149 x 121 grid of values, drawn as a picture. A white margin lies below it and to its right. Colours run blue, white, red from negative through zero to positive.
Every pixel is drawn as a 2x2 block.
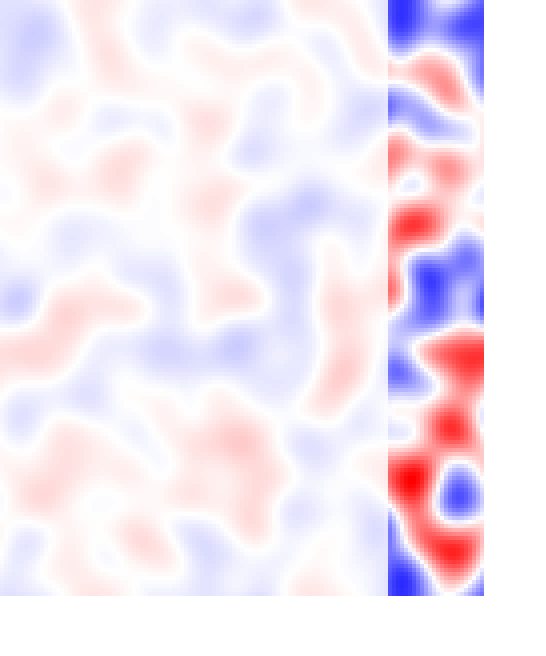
The distribution is heavy-tailed on both sides. Neither half mirrors the other. A vertical seam about 80% of the way across splits the table, and the left part is calmer. Overall the values sit about 50% of the way up the scale.
